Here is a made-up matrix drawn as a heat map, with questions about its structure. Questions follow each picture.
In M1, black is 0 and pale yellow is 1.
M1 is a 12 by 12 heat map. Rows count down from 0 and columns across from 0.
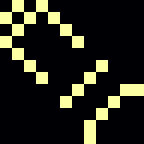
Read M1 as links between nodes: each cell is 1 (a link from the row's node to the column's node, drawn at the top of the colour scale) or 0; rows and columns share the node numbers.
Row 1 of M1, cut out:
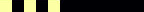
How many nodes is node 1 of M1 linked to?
3
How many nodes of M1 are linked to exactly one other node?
4
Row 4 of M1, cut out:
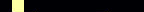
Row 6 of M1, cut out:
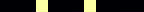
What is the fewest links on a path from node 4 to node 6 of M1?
4
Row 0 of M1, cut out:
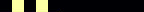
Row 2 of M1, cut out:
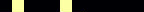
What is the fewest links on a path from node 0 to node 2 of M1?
2
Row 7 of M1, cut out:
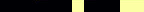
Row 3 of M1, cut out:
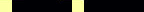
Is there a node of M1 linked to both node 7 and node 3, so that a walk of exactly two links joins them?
yes
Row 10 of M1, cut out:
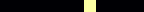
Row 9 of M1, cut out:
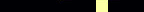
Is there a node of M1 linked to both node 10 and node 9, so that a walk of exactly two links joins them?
no
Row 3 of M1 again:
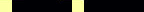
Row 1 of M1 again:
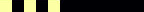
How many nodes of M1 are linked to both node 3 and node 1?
1
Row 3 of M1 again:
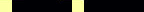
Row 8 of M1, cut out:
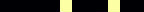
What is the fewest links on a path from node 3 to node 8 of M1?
5
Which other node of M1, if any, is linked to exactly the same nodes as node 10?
node 11
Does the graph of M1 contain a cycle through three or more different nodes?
no
